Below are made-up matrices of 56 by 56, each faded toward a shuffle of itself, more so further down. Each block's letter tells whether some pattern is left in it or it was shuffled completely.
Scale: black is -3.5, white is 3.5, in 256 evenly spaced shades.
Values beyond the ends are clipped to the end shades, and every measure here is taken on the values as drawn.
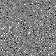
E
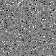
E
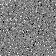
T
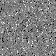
E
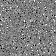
T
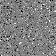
E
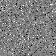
T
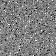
T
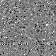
E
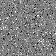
T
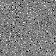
E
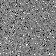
E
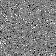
E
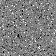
T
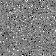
E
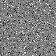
E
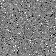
T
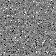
E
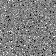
T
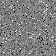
E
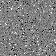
T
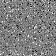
E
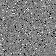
T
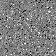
E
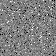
T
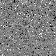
E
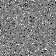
E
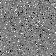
T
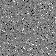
T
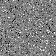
T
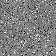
T
